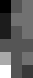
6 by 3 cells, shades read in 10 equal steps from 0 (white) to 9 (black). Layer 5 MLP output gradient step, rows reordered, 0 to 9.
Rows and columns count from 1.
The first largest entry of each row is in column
1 1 1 1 2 3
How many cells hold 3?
1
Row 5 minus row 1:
-6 0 0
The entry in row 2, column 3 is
5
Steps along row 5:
up down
